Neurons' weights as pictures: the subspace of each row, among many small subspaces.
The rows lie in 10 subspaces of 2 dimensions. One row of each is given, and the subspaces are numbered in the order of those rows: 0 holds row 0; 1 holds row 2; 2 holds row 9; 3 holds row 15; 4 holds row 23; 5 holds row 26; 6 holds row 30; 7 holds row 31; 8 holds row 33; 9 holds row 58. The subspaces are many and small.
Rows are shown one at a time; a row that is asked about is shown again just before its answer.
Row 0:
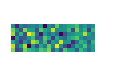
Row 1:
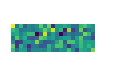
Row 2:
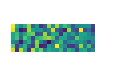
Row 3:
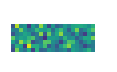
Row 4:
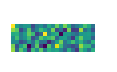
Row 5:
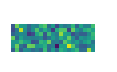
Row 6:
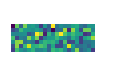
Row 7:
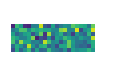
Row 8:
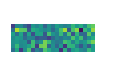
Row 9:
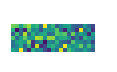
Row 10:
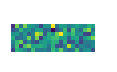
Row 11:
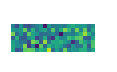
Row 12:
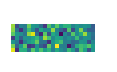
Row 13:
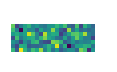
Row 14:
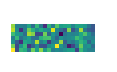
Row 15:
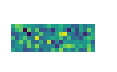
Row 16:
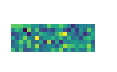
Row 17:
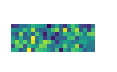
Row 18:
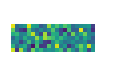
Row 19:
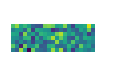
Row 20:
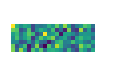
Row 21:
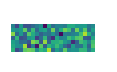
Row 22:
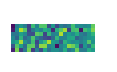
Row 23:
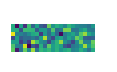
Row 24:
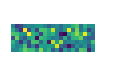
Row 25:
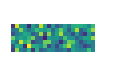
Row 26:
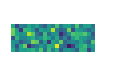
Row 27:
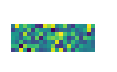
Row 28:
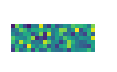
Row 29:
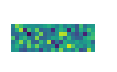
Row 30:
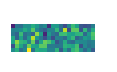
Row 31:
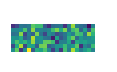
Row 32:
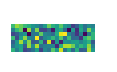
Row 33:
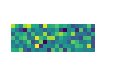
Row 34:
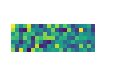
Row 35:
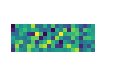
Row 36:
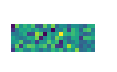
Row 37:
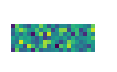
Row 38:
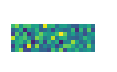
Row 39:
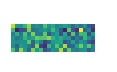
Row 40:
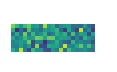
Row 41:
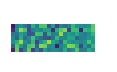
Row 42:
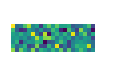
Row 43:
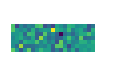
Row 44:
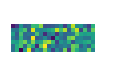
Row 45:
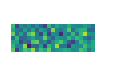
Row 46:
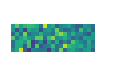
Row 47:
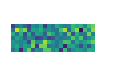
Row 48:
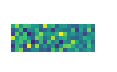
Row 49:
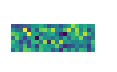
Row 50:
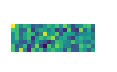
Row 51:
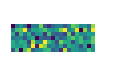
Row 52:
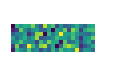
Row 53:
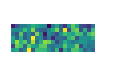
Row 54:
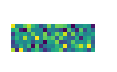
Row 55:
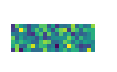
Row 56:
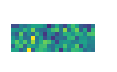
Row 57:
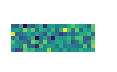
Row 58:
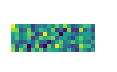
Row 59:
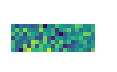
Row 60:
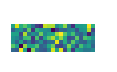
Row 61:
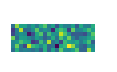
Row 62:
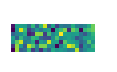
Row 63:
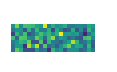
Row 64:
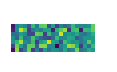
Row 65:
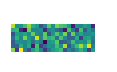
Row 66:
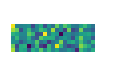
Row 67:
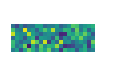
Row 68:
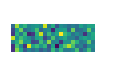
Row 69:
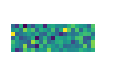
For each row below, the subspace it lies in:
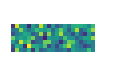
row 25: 4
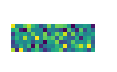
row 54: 5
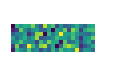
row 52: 9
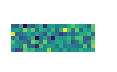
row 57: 4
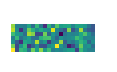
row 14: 1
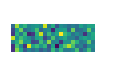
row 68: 0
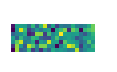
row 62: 1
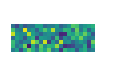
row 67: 5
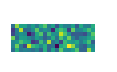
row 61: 5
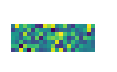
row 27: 7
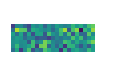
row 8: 2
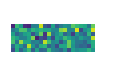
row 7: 4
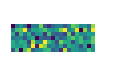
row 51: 0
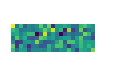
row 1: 6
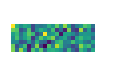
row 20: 9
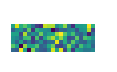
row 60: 7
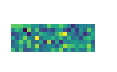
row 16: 3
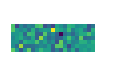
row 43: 7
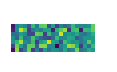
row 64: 1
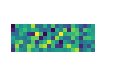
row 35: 7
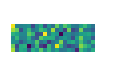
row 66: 9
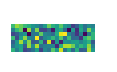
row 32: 3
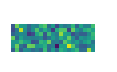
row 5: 5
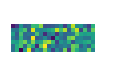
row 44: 9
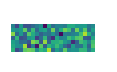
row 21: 8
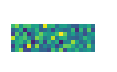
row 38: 0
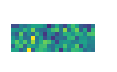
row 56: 6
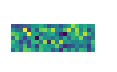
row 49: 3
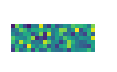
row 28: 4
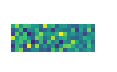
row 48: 0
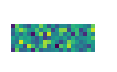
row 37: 8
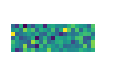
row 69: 4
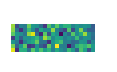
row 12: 0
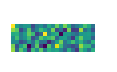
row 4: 9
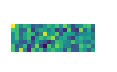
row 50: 9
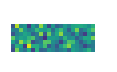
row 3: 4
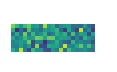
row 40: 2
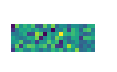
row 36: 7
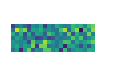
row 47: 2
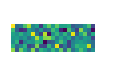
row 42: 8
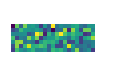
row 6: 6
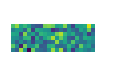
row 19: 7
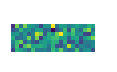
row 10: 6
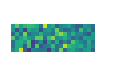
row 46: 2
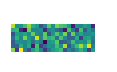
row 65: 5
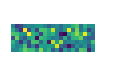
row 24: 3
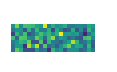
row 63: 8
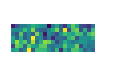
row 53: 6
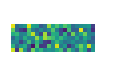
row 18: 0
